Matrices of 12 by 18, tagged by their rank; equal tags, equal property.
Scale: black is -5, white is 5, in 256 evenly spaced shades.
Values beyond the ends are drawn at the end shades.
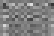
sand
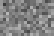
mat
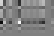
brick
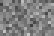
mat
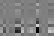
brick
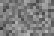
mat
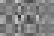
sand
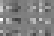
sand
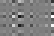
brick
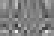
sand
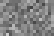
mat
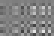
brick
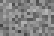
mat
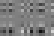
brick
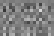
sand
